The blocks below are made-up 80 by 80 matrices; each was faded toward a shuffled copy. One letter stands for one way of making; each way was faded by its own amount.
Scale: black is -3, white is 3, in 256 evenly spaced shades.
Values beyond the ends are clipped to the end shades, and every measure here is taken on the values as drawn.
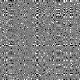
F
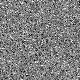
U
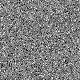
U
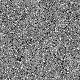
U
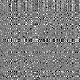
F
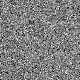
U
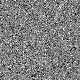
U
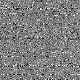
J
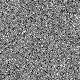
U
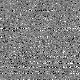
J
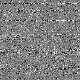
J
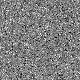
U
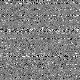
J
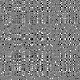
F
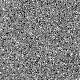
U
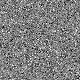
U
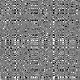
F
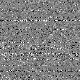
J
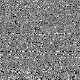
J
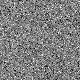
U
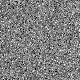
U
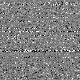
J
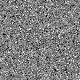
U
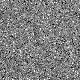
U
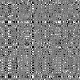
F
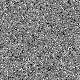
U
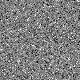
U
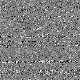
J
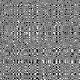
F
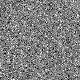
U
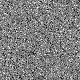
U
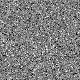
U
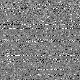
J
